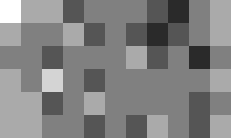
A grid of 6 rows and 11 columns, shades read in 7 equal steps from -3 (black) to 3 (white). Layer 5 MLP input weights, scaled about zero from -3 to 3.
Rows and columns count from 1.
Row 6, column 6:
0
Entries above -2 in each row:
10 10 10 11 11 11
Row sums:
2 -2 -3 3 1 1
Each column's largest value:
3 1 2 1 1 0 1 1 0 0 1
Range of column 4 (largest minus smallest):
2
